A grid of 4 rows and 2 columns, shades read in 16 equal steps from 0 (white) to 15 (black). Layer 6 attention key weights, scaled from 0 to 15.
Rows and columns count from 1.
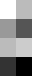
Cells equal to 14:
0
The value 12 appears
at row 4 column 1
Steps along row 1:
up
